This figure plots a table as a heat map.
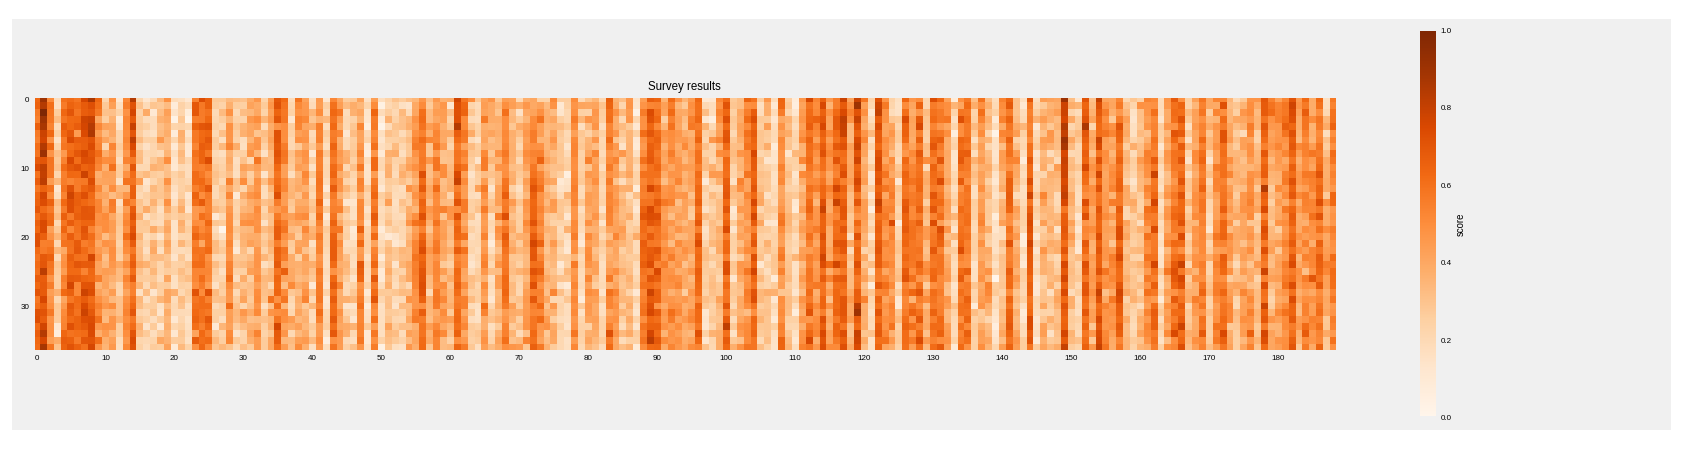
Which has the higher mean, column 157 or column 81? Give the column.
157
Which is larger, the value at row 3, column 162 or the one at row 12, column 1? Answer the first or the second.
the second
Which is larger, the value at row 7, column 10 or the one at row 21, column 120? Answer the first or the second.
the second
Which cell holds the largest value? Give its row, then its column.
2, 1
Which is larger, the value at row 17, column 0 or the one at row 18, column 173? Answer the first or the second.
the first
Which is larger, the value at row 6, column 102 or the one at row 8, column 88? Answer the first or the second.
the second
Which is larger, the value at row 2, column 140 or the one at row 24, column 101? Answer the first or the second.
the first
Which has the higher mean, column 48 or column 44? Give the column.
44
